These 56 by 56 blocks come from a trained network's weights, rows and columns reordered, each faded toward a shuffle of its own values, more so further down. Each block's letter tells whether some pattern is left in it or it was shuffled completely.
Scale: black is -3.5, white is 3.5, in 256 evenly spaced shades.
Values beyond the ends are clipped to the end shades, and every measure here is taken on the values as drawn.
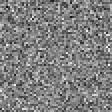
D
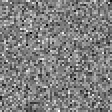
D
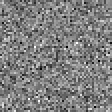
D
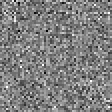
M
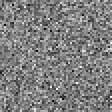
D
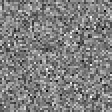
M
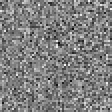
M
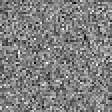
D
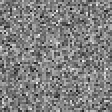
D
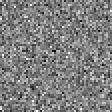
D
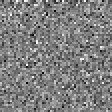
M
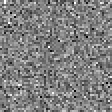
M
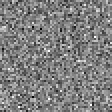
D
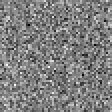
M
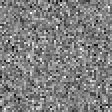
D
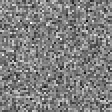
D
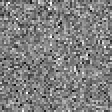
M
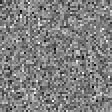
D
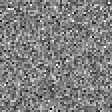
D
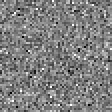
D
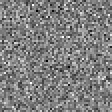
M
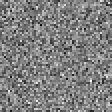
M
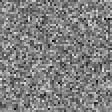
D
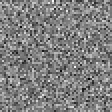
D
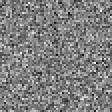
D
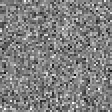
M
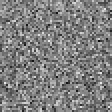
M
